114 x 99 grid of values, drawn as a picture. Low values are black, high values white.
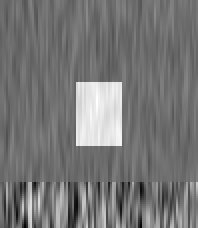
The centre is the ninth with the highest average. An odd patch, higher than its surroundings, sits in the centre. There is no overall slope. The top part is calmer, up to a seam about 80% of the way down.
